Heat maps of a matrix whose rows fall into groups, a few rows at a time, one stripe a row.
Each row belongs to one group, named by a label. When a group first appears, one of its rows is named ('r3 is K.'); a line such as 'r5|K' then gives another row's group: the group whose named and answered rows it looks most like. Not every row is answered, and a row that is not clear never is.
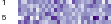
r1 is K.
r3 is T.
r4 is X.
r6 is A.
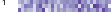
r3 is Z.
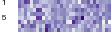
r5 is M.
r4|Z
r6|K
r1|A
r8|X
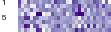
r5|A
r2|Z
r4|M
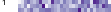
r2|Z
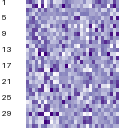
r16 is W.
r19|Z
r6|A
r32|A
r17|X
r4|K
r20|M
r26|T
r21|Z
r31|M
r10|A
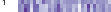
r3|A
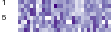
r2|T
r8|A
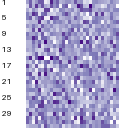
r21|W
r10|A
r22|W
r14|T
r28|K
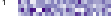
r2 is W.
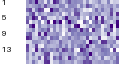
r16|M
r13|K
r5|A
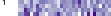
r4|A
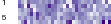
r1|K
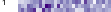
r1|W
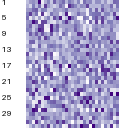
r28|A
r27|W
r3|A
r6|A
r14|Z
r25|M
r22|W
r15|Z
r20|X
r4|X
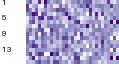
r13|K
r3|W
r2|Z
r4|A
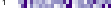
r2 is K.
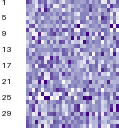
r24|X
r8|K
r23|W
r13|K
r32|T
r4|K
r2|Z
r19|T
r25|M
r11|W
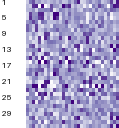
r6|A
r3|Z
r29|Z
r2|T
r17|W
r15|X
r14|M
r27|X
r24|Z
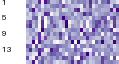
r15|K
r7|X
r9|W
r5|T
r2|W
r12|W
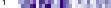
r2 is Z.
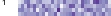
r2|X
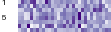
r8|Z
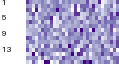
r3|W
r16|M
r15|T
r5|Z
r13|K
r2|W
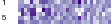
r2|T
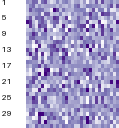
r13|W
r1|A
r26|A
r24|K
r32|K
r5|X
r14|X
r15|T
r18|M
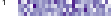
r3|W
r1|K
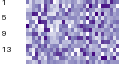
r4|A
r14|W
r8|M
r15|T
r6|Z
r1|Z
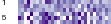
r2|A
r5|W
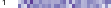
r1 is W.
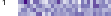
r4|M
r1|A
